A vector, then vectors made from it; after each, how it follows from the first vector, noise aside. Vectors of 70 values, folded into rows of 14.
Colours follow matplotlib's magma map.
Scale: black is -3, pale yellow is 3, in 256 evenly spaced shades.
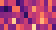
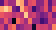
negated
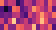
copied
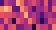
negated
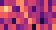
negated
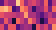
negated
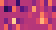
partly zeroed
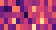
copied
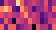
negated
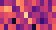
negated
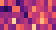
copied
